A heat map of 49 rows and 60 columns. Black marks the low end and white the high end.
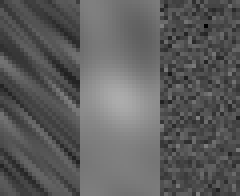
It is made of 1 by 3 panels. Panel 1,1: low, slanting down to the right. Panel 1,2: middling, smooth. Panel 1,3: low, fine-grained.
